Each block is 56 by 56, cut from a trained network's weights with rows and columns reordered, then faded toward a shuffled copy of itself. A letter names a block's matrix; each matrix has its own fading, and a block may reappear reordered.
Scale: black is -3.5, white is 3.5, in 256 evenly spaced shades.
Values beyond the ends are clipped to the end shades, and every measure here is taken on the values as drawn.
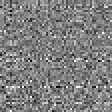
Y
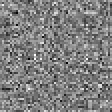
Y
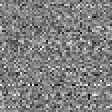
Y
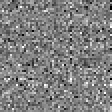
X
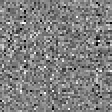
X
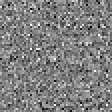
X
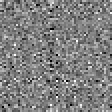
X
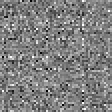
X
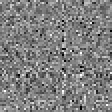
X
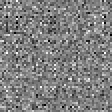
X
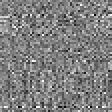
Y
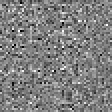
X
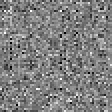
X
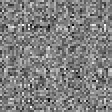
Y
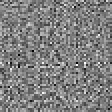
Y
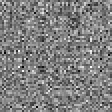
Y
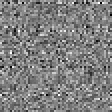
Y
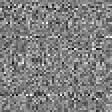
Y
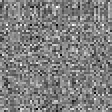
Y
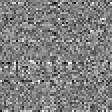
Y
